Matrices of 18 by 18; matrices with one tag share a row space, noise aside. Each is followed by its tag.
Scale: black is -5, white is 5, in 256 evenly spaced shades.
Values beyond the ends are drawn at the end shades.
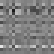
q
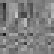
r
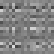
q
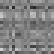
q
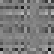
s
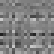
q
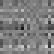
s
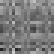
q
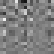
r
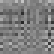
s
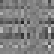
s
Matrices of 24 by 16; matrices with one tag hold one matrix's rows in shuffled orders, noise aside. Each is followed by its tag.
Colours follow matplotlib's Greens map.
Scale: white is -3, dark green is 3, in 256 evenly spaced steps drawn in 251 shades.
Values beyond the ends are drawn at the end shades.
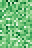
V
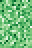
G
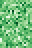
V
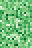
V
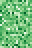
V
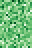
G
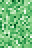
G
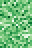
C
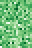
V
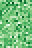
V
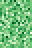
G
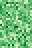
V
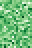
C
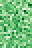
C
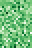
G
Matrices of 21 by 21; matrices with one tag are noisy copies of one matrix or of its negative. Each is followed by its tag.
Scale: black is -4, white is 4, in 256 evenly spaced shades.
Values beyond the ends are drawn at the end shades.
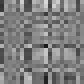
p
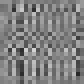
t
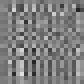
t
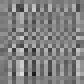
t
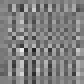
t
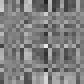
p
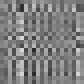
t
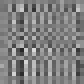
t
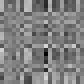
p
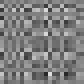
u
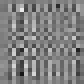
t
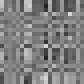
p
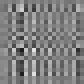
t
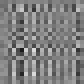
t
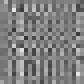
t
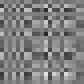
u
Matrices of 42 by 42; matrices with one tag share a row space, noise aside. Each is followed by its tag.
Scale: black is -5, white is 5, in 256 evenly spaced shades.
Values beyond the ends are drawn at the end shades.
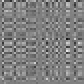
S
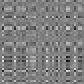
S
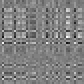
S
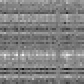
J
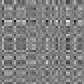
S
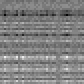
J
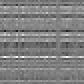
J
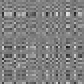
S
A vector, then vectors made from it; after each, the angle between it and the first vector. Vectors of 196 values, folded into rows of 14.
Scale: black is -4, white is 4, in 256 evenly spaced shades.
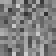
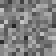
partly opposed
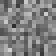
nearly opposite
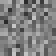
nearly parallel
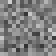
orthogonal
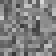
partly opposed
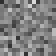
partly opposed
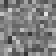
partly opposed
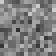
orthogonal
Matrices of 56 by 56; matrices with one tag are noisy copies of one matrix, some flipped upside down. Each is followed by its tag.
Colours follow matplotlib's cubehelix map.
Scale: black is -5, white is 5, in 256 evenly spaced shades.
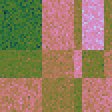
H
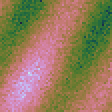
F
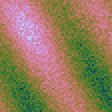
F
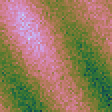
F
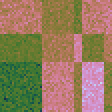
H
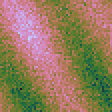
F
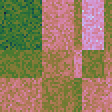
H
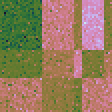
H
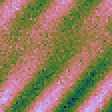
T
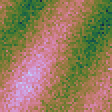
F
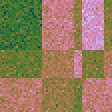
H
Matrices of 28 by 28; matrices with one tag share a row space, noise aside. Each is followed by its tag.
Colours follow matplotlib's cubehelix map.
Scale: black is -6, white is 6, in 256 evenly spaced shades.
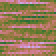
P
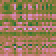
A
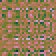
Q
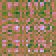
Q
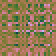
Q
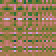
A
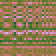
A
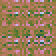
Q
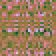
Q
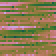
P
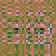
Q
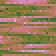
P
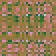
Q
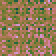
Q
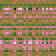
A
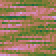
P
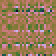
Q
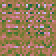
Q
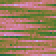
P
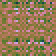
Q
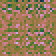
Q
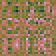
Q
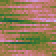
P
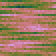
P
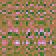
Q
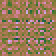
Q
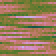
P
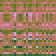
A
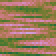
P
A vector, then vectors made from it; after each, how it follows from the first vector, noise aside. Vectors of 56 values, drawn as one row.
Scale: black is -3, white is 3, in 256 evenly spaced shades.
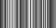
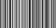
sign-scrambled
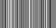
partly zeroed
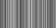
shrunk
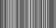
shrunk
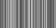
shrunk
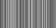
shrunk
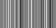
partly zeroed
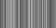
shrunk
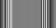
partly zeroed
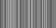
shrunk
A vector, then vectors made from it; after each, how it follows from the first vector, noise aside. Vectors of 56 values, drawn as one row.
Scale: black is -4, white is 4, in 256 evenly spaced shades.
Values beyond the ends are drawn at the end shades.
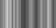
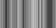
wrapped around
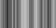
negated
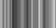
wrapped around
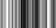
scaled up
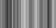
negated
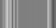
partly zeroed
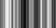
scaled up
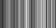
wrapped around
